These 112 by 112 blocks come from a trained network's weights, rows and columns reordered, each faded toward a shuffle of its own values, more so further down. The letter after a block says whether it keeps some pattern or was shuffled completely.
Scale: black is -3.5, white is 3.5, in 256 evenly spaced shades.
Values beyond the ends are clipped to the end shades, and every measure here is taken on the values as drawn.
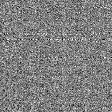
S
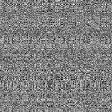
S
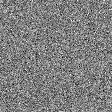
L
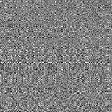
S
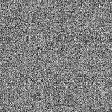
S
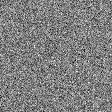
L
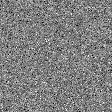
L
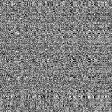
S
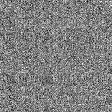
S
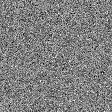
L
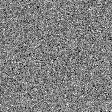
L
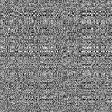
S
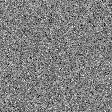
L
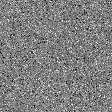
L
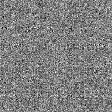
S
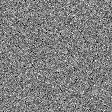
L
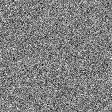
L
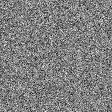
L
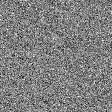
L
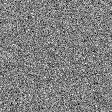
L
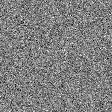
L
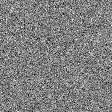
L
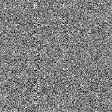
S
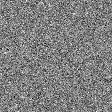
L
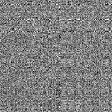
S
